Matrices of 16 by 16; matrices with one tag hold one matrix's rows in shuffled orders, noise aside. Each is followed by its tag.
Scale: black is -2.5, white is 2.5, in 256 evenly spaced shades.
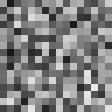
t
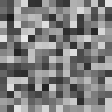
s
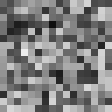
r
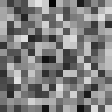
t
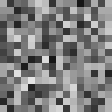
t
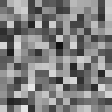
s
